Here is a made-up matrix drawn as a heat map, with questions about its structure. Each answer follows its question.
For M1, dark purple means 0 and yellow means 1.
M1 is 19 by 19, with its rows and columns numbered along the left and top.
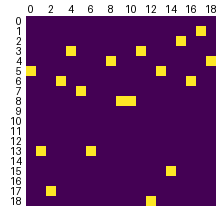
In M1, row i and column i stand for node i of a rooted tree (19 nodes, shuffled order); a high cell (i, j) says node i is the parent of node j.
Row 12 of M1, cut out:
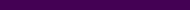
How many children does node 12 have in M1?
0
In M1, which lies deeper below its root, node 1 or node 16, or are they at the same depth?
node 16
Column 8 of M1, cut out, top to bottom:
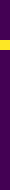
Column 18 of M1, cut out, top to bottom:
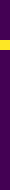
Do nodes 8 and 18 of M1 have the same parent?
yes
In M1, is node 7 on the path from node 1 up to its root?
yes
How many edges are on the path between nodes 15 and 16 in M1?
6
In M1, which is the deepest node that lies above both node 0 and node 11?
5
